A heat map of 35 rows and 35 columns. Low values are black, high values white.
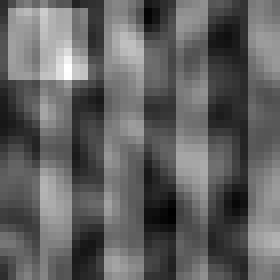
On average the colour sits 40% of the way up the scale. The top left is the ninth with the highest average. Stripes running up and down repeat 4 times from left to right. In the top left lies a patch that is higher than the rest.
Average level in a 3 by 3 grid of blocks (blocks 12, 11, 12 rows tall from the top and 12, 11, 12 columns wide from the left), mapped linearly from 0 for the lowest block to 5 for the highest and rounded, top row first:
531 | 021 | 101
